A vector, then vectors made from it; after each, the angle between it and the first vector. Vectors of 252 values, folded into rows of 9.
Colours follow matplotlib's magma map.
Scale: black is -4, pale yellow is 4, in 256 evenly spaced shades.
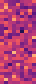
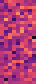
nearly opposite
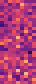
orthogonal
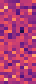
nearly parallel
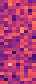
nearly opposite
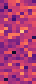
nearly opposite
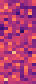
nearly parallel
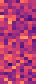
partly aligned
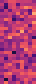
nearly opposite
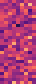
orthogonal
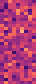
nearly opposite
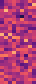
orthogonal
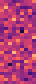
nearly parallel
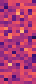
nearly opposite
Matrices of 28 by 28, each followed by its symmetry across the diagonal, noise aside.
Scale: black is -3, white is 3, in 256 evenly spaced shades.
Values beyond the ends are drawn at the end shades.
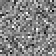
symmetric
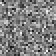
antisymmetric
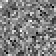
symmetric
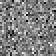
neither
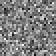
neither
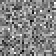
neither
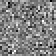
neither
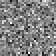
neither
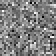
neither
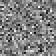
neither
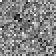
symmetric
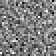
antisymmetric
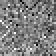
antisymmetric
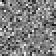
antisymmetric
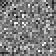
symmetric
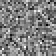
antisymmetric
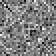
symmetric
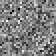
symmetric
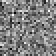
antisymmetric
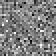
antisymmetric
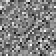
symmetric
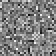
symmetric
